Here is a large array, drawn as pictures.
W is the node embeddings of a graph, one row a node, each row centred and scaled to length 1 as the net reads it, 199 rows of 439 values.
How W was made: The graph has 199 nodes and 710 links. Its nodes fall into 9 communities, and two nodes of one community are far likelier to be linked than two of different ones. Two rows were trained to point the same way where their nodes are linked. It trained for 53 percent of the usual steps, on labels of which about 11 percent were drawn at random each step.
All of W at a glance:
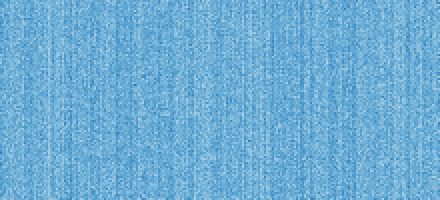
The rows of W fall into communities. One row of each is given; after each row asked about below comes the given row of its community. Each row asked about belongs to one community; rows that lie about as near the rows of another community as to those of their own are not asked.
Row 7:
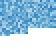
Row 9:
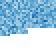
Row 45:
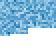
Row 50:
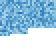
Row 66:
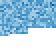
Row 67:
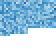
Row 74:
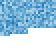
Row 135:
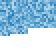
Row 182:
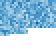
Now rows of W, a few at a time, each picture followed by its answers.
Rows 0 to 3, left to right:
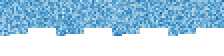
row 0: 50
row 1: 74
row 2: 66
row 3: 7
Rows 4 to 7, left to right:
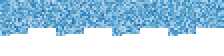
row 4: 9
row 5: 135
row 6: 50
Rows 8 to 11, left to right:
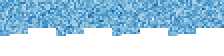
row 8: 50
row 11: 66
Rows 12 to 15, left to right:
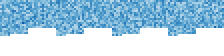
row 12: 182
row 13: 45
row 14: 50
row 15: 66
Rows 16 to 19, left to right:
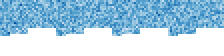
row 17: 67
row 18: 66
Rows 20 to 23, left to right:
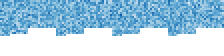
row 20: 7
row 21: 9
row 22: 7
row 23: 74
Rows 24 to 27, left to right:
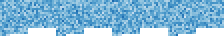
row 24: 67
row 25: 66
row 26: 45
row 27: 66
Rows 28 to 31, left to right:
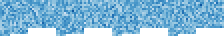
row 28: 9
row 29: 7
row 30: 182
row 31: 74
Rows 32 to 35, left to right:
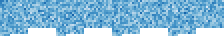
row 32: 74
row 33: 45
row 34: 74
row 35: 182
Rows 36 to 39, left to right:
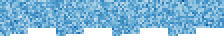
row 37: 74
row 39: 66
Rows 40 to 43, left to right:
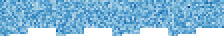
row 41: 45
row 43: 74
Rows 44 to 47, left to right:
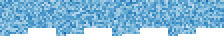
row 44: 50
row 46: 50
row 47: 66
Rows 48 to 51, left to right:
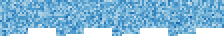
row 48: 67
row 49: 182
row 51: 67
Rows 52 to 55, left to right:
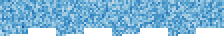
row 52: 45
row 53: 7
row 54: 135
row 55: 50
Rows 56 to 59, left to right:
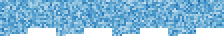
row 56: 7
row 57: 135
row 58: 50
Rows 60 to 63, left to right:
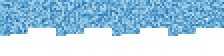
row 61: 135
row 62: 135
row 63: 66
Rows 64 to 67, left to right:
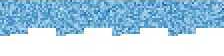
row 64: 7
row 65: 50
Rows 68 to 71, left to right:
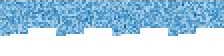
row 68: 45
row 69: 7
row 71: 7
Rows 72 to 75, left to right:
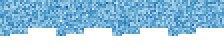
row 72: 7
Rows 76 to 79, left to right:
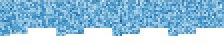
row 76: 9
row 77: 66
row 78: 135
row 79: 135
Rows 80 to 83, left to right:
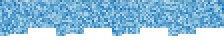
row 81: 66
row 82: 74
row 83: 135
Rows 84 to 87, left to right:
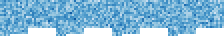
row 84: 135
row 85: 50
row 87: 182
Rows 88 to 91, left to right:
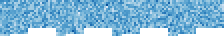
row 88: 45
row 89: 182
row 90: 67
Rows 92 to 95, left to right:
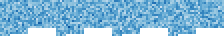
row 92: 50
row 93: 74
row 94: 7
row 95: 9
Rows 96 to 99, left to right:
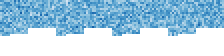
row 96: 67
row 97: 9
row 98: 45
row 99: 50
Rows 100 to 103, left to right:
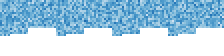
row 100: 50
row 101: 135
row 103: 50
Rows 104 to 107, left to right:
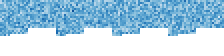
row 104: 135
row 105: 74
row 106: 135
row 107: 7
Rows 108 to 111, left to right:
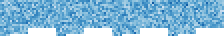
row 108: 182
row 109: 66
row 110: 9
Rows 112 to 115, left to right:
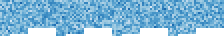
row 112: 135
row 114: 50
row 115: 135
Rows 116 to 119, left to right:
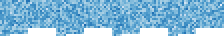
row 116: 7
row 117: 66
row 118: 9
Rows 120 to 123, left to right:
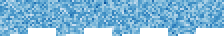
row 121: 50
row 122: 7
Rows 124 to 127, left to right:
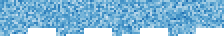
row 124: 7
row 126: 182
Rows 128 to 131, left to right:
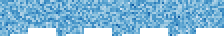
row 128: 135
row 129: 67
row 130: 9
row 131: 66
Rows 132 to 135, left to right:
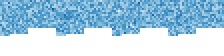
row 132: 74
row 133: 45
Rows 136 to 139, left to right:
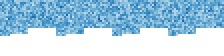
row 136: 50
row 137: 66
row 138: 9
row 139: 67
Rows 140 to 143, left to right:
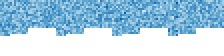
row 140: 7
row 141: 135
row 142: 9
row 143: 9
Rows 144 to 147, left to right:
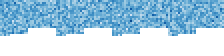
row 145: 67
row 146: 67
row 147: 74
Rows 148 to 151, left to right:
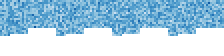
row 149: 67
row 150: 74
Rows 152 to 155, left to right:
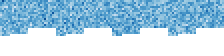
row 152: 182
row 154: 182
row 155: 50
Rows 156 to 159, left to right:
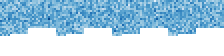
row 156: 50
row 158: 45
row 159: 45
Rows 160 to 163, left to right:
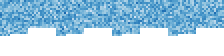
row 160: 50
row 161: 9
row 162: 182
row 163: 7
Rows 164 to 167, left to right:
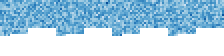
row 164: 7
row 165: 45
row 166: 9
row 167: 9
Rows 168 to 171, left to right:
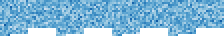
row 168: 135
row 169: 7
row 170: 74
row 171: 66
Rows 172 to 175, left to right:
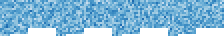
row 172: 45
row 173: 135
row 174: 9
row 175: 66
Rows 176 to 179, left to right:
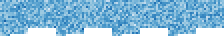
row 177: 7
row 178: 74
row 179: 9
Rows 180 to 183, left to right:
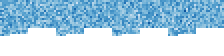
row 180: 7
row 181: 135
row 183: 7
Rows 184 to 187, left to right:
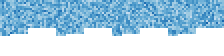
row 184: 67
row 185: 7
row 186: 9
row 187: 182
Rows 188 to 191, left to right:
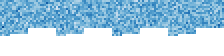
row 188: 135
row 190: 50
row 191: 66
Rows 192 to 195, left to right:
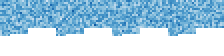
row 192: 135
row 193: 135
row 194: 67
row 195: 67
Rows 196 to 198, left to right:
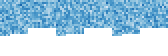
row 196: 9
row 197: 135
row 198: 9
